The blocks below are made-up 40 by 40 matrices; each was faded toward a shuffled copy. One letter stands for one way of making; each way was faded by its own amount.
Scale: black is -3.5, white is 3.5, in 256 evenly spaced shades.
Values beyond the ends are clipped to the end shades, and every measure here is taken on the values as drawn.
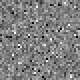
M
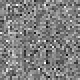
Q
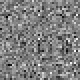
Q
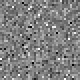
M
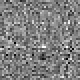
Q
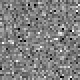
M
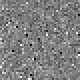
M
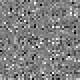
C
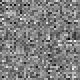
Q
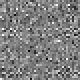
C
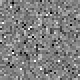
M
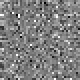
C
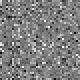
C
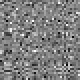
C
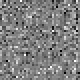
C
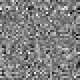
Q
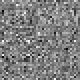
Q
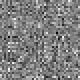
Q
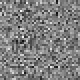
Q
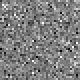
M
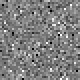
M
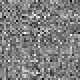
Q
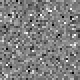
M
